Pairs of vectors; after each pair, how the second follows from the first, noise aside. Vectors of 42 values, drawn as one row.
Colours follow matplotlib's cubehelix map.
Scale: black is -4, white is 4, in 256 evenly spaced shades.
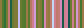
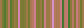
shrunk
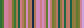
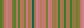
shrunk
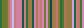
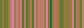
shrunk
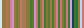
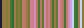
sign-scrambled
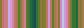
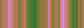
shrunk
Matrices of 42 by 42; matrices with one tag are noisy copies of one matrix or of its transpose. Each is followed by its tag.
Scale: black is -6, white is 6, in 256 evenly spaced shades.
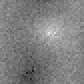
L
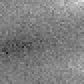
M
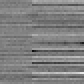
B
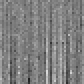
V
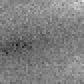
M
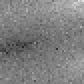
M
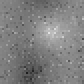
L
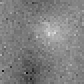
L
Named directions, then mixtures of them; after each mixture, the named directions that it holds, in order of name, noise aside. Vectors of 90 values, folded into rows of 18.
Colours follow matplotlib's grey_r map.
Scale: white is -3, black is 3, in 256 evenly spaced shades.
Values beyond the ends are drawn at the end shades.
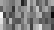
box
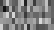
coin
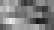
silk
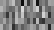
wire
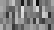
wire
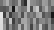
box, coin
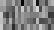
box, wire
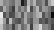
box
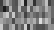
coin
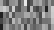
box, coin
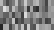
coin, wire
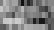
silk, wire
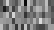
coin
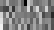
box, coin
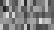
coin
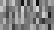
wire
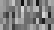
wire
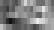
silk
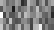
box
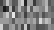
coin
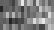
silk, wire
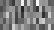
wire
